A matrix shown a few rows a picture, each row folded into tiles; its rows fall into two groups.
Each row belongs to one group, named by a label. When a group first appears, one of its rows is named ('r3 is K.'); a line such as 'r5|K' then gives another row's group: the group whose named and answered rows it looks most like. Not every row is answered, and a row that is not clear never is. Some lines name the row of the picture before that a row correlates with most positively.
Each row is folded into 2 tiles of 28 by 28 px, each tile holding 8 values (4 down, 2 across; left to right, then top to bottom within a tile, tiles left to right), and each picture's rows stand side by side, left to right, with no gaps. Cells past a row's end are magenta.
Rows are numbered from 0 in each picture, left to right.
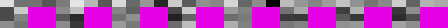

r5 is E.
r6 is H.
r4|H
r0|H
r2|H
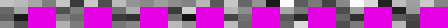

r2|E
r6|E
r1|H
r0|E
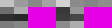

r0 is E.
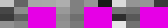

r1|H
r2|H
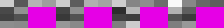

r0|E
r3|H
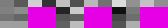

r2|E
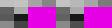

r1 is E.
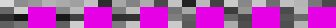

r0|E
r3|H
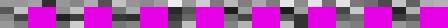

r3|E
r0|H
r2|E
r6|H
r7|E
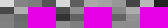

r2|H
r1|E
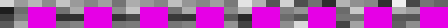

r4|E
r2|E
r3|E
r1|E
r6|H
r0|E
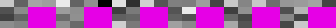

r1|H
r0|E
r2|H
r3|H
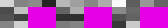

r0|H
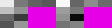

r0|H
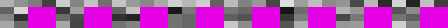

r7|H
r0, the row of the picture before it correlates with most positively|1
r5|E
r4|H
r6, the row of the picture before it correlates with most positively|0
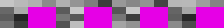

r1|H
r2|H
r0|E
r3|E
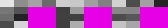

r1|E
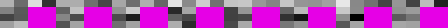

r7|H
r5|E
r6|H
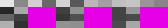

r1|E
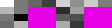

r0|H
